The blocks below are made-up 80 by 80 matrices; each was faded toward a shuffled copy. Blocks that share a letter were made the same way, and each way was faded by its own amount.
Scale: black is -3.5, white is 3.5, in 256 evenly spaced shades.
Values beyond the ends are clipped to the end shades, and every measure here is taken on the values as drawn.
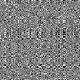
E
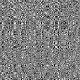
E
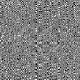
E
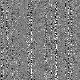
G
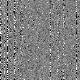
G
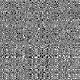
E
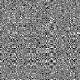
E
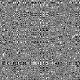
E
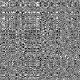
E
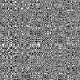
E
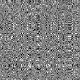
E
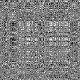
E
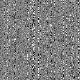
G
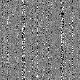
G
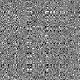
E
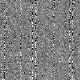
G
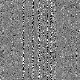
G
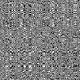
E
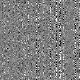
G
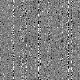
G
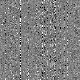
G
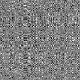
E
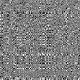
E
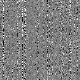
G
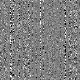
G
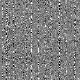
G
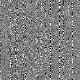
G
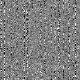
G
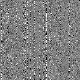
G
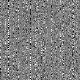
G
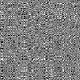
E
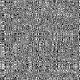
E
